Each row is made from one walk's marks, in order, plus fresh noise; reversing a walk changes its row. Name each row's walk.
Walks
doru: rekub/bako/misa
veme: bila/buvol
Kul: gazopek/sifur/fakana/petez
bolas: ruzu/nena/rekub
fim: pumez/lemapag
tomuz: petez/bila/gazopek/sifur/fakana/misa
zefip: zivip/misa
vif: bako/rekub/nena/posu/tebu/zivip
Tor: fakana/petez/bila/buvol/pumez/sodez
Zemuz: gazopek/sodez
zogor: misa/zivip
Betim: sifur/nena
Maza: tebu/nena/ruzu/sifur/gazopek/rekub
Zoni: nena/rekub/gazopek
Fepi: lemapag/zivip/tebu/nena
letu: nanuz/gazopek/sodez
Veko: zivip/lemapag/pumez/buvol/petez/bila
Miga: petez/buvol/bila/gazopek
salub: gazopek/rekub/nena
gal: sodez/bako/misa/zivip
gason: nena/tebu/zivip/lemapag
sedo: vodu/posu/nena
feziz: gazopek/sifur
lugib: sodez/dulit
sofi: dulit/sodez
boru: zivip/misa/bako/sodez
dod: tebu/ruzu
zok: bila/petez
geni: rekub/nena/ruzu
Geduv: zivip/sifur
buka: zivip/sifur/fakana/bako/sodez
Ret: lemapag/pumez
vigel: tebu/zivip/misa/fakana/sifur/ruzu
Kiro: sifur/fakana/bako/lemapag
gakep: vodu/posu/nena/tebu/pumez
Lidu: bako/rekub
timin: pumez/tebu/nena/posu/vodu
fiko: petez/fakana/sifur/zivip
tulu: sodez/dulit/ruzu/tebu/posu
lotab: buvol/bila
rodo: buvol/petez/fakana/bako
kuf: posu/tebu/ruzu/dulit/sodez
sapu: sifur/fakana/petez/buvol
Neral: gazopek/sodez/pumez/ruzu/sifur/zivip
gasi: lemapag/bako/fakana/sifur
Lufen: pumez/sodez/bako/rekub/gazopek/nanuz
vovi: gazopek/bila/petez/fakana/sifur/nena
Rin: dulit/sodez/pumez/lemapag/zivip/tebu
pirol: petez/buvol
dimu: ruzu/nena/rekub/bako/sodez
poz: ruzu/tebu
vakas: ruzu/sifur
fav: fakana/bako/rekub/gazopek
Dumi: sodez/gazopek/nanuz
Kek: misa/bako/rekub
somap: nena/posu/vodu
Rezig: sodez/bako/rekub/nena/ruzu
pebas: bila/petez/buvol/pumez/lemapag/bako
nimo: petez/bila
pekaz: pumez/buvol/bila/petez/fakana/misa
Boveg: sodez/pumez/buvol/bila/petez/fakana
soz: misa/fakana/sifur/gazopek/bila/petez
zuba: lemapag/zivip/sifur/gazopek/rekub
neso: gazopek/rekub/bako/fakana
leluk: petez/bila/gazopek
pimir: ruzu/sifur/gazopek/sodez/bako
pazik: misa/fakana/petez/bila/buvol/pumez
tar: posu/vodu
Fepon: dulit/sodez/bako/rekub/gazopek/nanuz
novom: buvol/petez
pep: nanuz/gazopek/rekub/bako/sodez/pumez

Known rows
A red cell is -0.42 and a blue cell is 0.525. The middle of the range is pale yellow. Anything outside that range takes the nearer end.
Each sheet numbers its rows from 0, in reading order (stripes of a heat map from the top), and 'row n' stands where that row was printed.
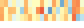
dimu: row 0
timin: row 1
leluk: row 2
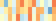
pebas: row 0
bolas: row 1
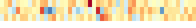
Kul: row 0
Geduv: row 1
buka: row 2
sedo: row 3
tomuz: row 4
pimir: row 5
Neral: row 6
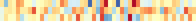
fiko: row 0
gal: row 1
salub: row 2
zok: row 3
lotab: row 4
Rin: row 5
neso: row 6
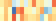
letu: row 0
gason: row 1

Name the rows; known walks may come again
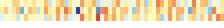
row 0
Kiro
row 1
vif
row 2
vakas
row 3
letu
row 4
dimu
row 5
fiko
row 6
bolas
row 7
feziz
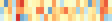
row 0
pirol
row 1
timin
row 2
Boveg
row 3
leluk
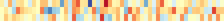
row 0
vovi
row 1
Geduv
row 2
Miga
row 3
lotab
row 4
Zemuz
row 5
pebas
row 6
gal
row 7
neso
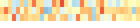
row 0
Dumi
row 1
gason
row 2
Zoni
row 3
fav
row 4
Lufen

